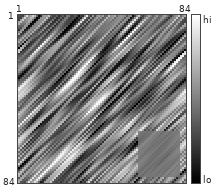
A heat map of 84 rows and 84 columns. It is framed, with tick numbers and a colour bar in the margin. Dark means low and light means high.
Grain: diagonal, up to the right. Calmest part: bottom right. Odd patch: calmer, in the bottom right. Mirror symmetry: none.
